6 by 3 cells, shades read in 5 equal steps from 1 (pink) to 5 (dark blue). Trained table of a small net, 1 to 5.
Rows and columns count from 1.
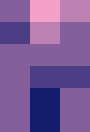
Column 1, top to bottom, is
3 4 3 3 3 3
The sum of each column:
19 20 18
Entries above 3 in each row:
0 1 0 2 1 1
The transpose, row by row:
3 4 3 3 3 3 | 1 2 3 4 5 5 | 2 3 3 4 3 3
